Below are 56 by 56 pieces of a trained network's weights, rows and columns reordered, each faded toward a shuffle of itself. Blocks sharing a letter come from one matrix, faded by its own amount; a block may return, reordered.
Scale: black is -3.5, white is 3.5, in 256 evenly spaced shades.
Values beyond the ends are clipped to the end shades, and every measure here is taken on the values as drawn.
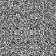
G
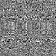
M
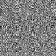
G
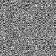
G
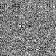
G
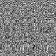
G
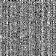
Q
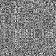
G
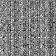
Q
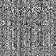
Q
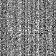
Q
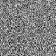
G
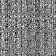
Q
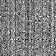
Q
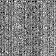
Q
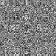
G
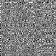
M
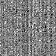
Q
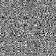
M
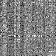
Q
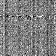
Q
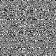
M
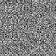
G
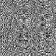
G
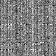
Q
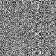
G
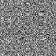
G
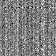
Q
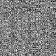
G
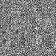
G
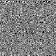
M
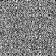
G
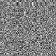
G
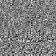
M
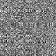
G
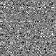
M
